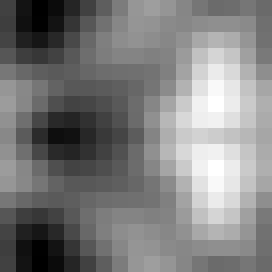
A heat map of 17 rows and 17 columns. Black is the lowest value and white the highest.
The ninth with the highest average is the middle right. The histogram is bell-shaped. There are no regular stripes. The top and bottom halves mirror each other.
